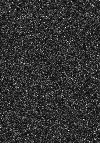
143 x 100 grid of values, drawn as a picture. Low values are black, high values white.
There is no overall slope. The values are skewed, with a long tail toward high values. Overall the values sit about 20% of the way up the scale. Fine speckle covers the field. There is no seam.
